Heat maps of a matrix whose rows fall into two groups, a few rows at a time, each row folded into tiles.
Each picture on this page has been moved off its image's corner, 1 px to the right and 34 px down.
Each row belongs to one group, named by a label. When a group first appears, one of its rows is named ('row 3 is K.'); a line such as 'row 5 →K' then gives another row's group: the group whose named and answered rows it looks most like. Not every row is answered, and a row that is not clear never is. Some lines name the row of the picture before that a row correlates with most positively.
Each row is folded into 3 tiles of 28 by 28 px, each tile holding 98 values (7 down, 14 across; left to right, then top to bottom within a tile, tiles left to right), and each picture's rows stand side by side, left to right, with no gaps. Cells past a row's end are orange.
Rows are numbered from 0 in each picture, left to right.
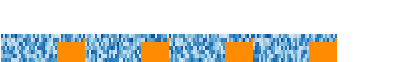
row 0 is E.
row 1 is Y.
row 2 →E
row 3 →E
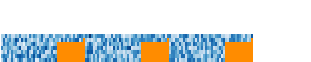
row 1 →E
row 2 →E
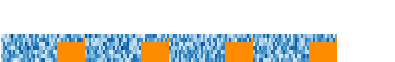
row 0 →Y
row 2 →Y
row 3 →E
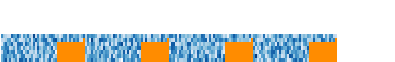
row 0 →E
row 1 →Y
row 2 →E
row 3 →Y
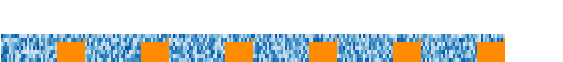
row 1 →Y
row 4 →E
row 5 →Y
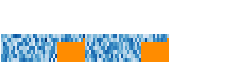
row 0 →E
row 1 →Y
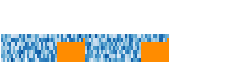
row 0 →Y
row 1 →E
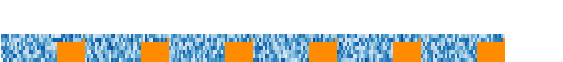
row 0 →E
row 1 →Y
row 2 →Y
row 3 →E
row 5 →Y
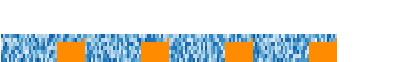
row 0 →E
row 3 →E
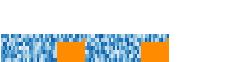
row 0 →E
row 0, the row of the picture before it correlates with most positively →3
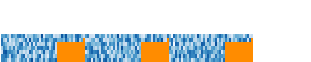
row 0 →E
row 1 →E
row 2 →Y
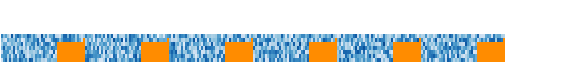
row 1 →E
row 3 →Y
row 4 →Y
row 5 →Y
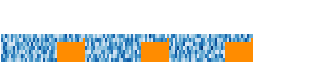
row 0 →E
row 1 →Y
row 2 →Y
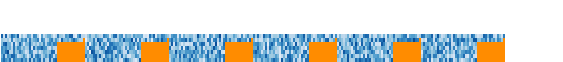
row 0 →E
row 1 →Y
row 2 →Y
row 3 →E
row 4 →Y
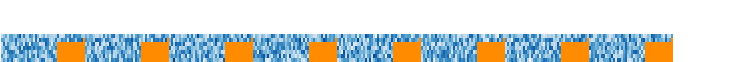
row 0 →Y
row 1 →Y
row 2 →Y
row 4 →Y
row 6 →Y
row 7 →E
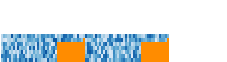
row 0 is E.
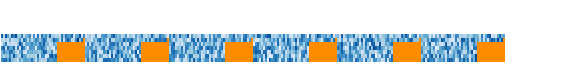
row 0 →E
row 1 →Y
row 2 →E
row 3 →E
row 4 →E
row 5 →Y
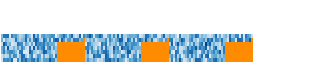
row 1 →E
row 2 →Y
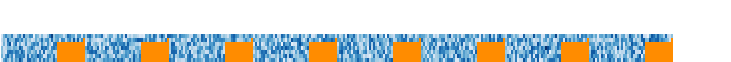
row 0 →Y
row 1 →E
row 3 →Y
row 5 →Y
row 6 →Y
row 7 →E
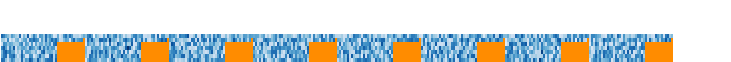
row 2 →E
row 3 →Y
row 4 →Y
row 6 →E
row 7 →Y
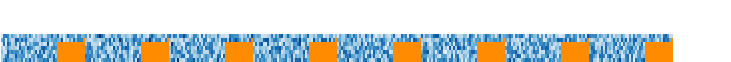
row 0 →Y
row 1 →E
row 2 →E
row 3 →Y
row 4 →Y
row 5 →E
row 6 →E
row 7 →E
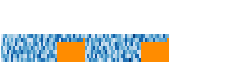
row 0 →Y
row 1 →Y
